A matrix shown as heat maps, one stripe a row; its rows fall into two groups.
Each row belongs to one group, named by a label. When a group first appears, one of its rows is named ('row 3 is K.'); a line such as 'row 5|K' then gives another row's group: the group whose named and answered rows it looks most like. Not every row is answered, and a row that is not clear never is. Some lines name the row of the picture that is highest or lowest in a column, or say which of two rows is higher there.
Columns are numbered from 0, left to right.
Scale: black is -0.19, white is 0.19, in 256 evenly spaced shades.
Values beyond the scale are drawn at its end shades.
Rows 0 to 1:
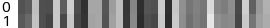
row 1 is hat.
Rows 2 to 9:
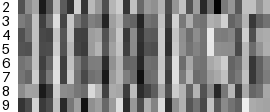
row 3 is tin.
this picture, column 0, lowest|9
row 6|tin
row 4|hat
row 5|hat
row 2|hat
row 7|tin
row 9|hat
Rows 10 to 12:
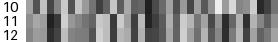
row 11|hat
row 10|tin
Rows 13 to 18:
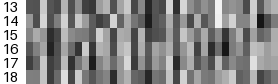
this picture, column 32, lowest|15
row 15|hat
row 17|hat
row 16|hat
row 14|tin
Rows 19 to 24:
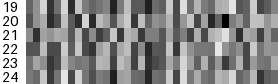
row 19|tin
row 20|hat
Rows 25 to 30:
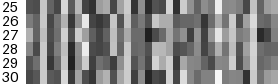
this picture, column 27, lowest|29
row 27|tin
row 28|tin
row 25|hat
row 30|hat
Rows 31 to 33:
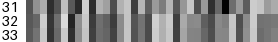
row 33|tin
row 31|hat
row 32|tin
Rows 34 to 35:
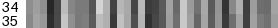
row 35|hat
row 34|hat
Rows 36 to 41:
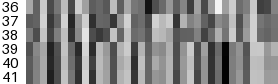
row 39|hat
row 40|hat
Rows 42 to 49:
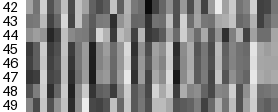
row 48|tin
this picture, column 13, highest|44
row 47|hat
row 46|hat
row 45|hat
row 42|tin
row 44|hat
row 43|tin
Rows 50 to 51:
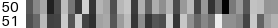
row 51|hat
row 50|hat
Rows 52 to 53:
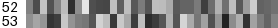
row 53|hat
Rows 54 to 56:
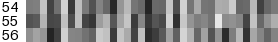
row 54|tin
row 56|hat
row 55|hat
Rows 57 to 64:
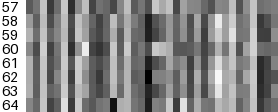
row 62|tin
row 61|tin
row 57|tin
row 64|tin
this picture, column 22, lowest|60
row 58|tin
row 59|tin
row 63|tin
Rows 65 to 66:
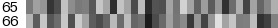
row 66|tin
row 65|hat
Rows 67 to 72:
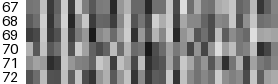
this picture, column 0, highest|70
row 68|tin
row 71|hat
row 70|tin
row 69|hat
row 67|tin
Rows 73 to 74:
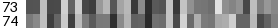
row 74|tin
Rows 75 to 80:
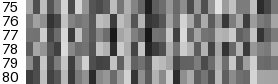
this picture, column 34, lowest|75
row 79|tin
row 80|hat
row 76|hat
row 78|hat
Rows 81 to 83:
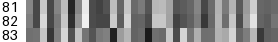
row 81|tin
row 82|tin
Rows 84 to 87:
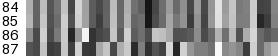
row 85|tin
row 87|hat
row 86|tin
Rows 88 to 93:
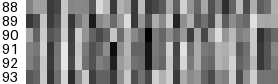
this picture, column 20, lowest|90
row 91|tin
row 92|tin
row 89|hat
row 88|hat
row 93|tin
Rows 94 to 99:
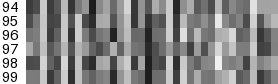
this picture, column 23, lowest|97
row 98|hat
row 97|tin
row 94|hat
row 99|tin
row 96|tin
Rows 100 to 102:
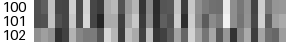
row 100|hat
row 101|hat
